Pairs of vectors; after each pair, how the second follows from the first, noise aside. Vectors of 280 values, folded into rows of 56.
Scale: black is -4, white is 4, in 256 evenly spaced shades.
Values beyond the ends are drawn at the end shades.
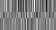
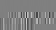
partly zeroed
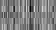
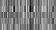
copied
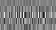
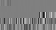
partly zeroed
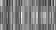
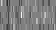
partly zeroed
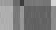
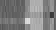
wrapped around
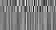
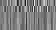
negated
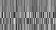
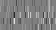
partly zeroed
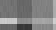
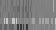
partly zeroed
